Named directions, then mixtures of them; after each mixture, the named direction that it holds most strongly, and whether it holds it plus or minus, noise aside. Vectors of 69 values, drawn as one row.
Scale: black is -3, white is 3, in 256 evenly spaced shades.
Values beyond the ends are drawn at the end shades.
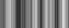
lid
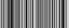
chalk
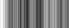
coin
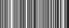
chalk, minus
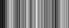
coin, minus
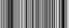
chalk, plus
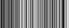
chalk, plus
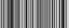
chalk, plus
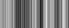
lid, plus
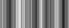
lid, minus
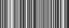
chalk, minus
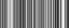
chalk, minus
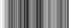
coin, plus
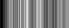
coin, minus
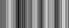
lid, plus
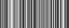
chalk, minus
